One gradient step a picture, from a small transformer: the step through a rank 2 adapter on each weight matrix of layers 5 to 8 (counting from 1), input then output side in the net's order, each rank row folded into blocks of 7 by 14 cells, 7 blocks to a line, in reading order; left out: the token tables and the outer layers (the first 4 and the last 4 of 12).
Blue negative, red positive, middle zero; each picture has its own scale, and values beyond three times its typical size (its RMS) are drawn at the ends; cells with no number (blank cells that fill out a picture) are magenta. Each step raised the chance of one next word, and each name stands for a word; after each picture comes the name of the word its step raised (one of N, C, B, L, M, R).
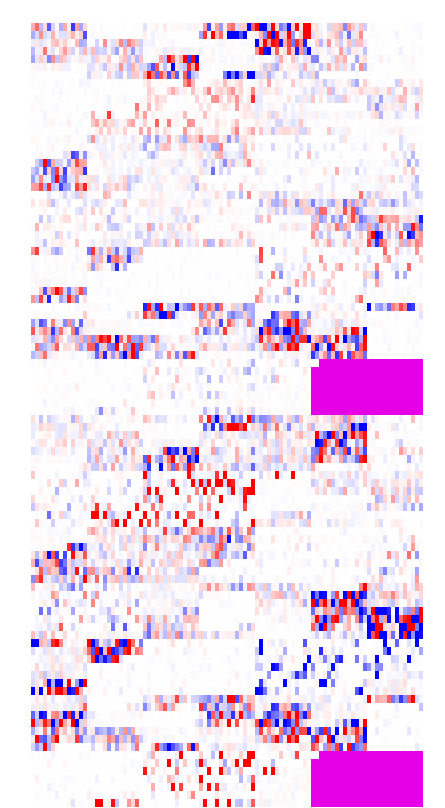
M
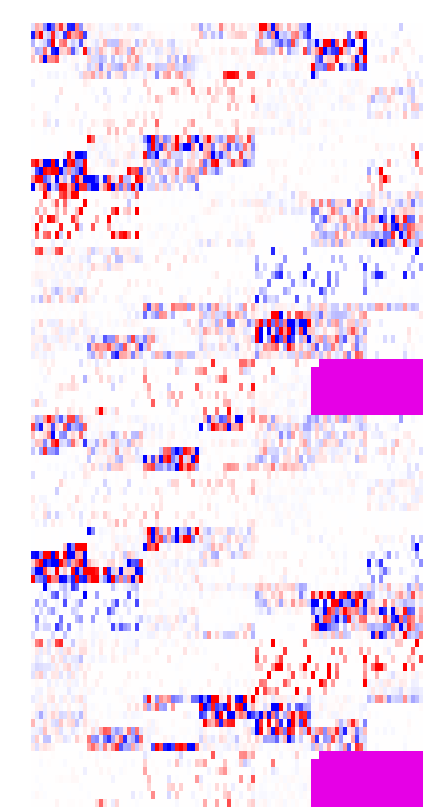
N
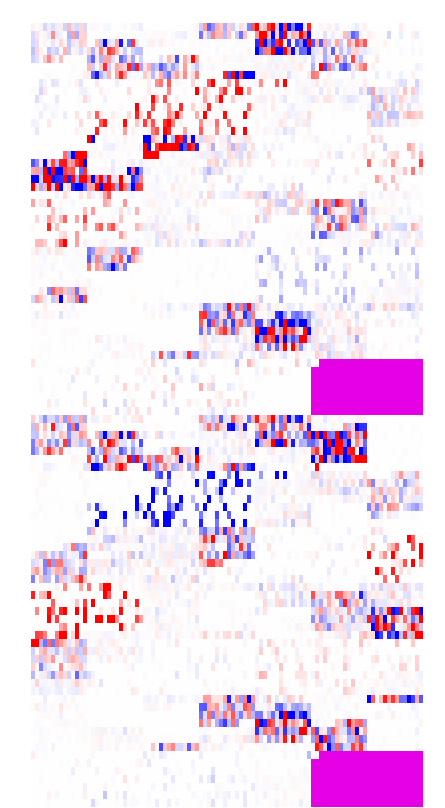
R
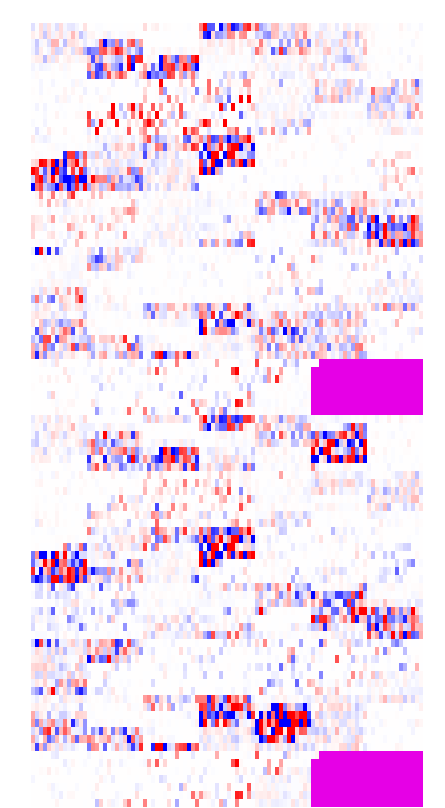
N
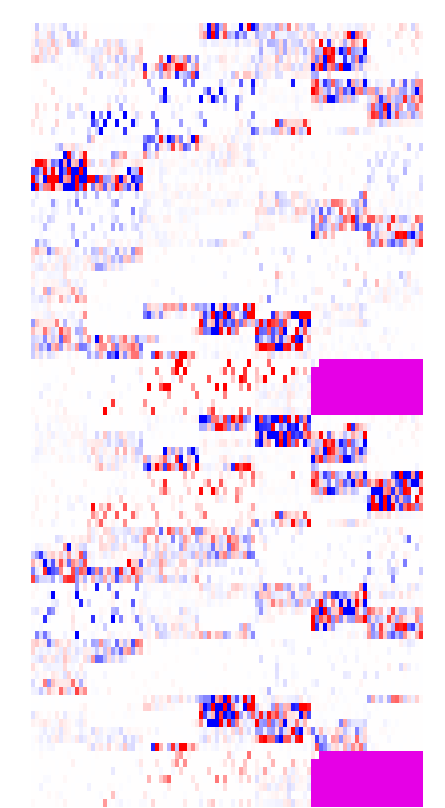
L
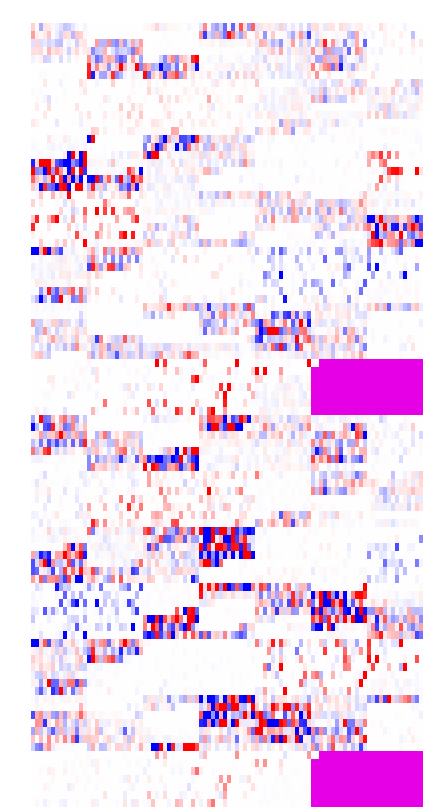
N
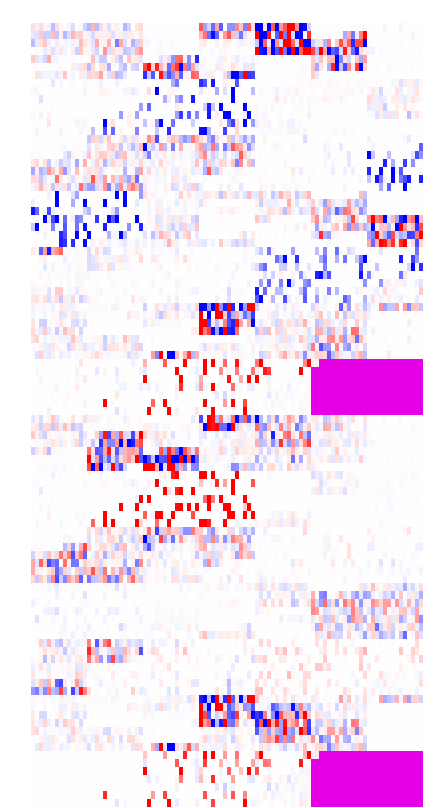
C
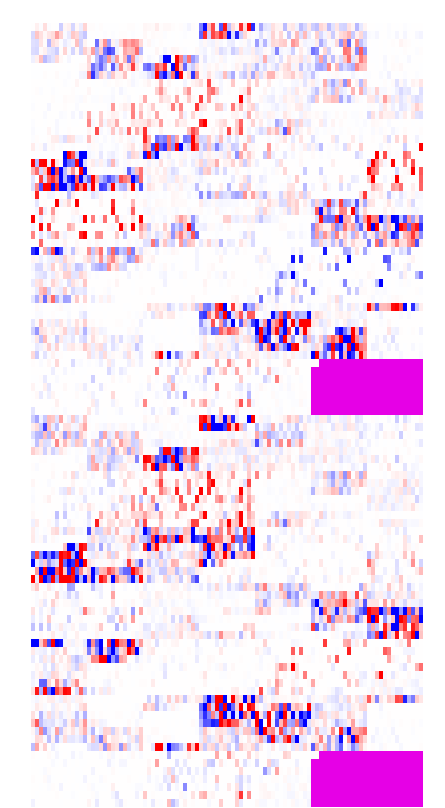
N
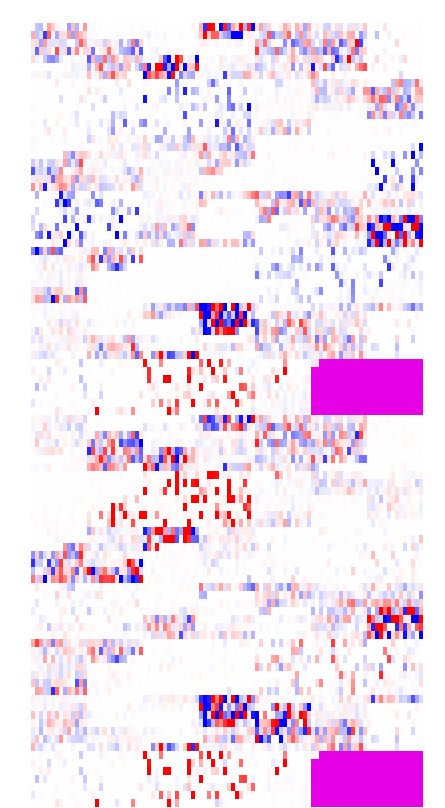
C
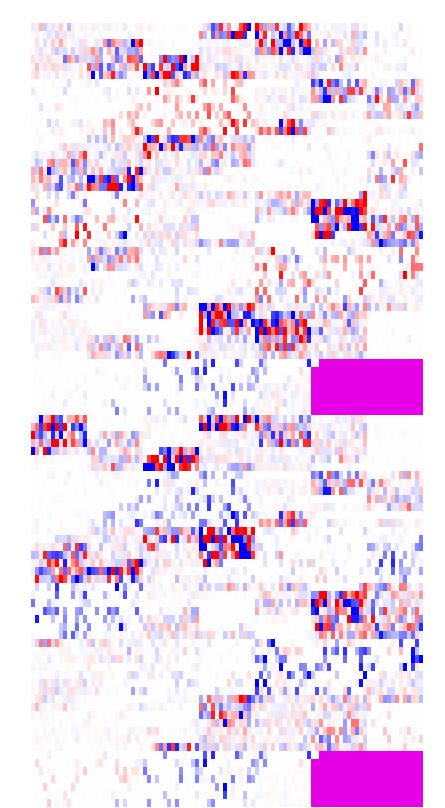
R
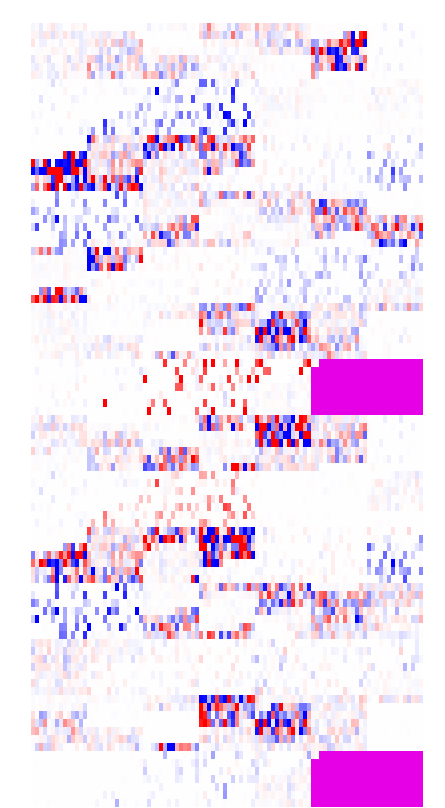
L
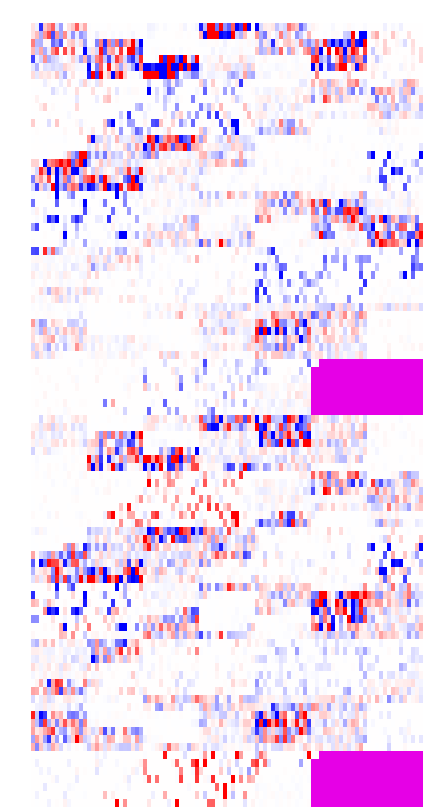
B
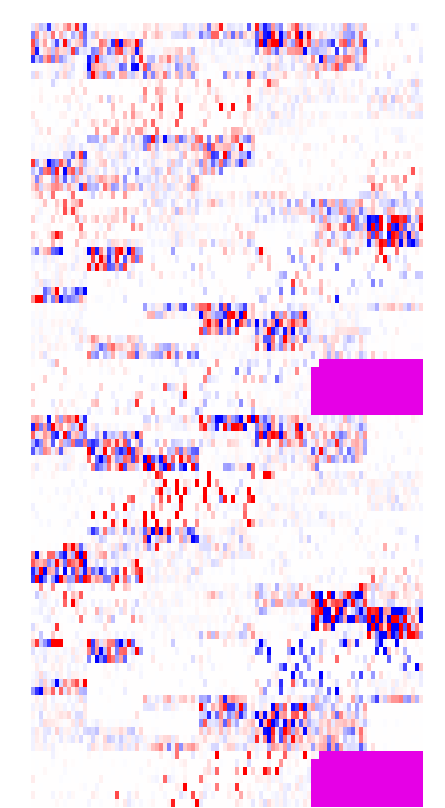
M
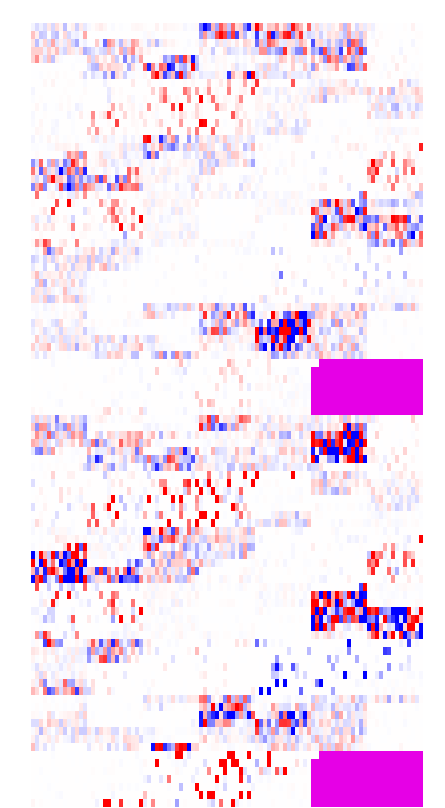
M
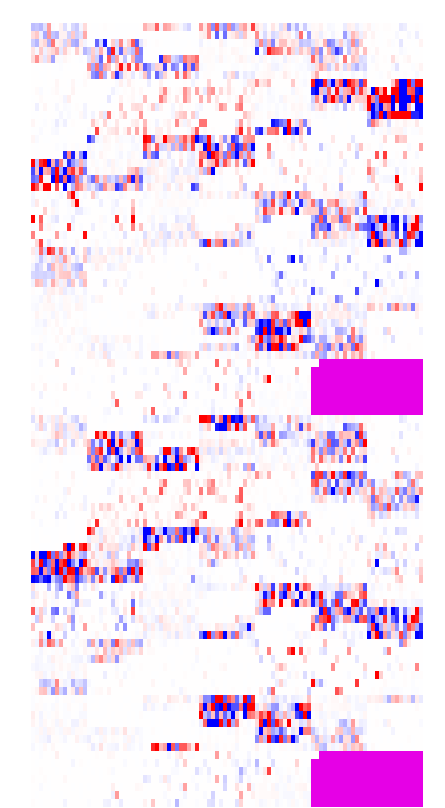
N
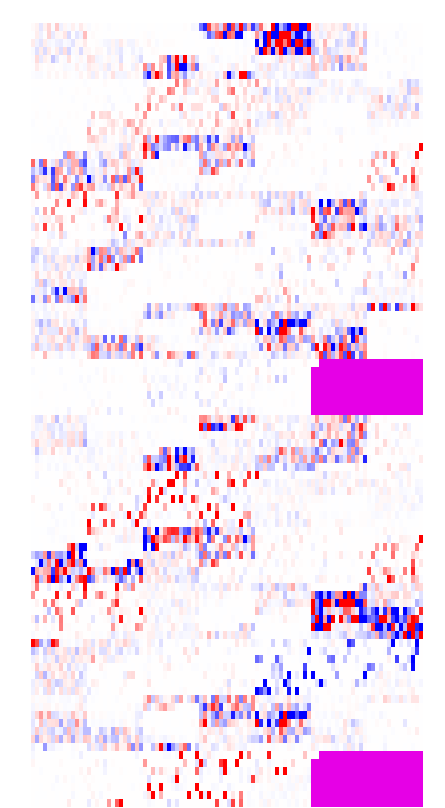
M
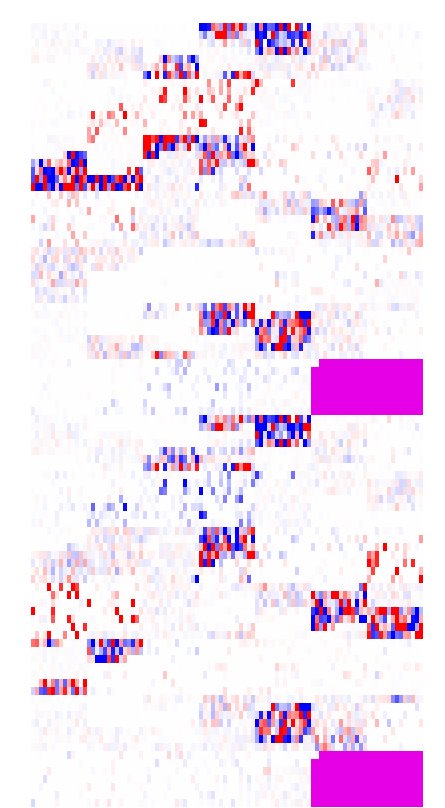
R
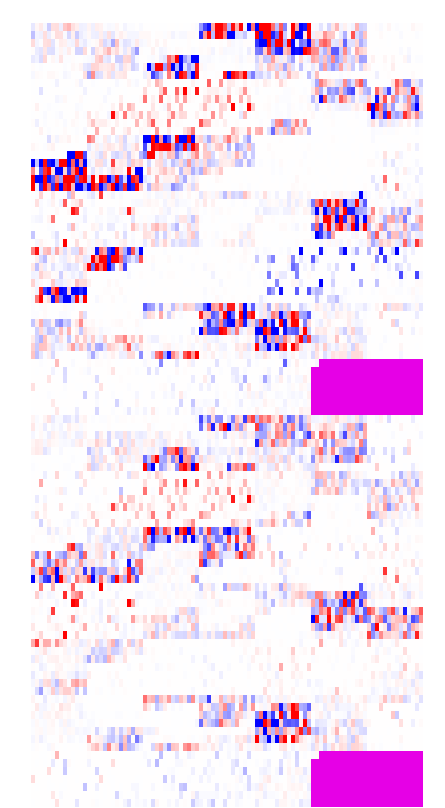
R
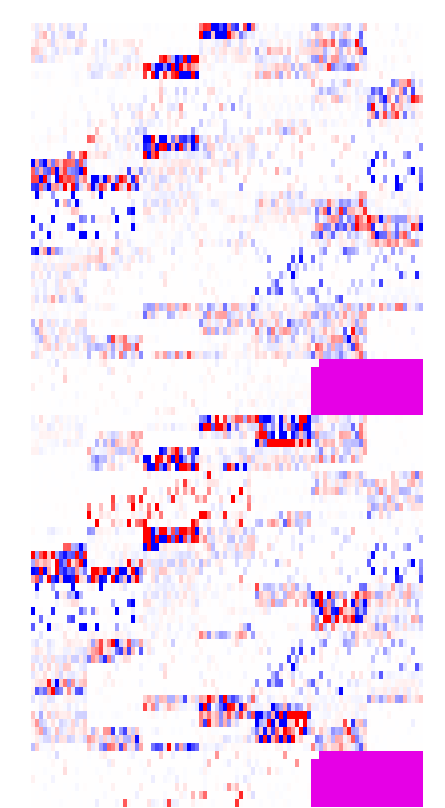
B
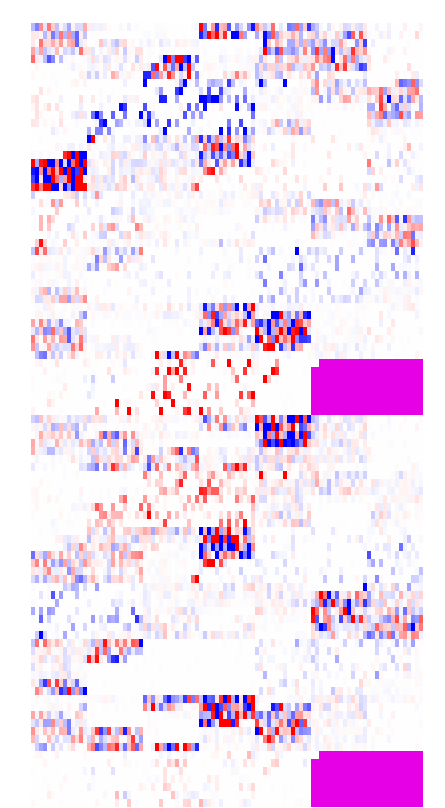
L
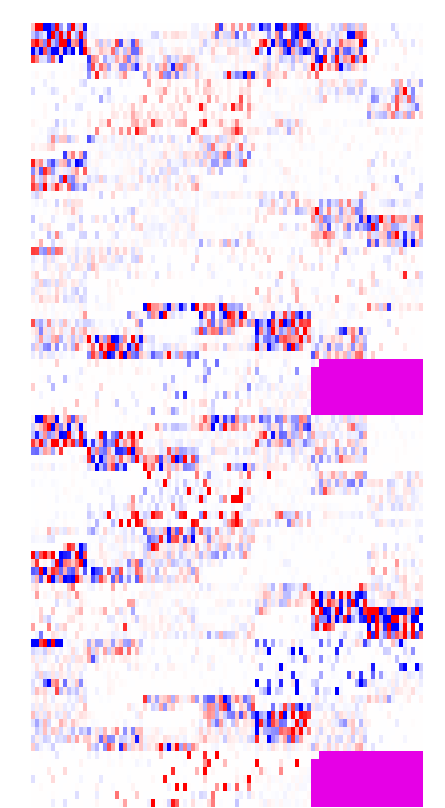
M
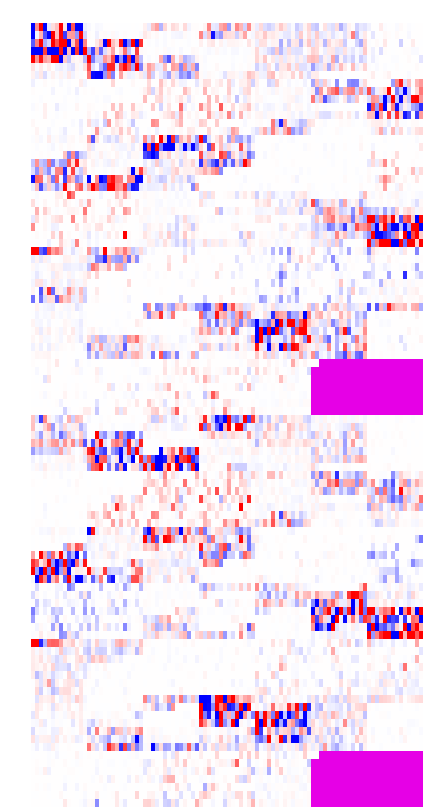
N
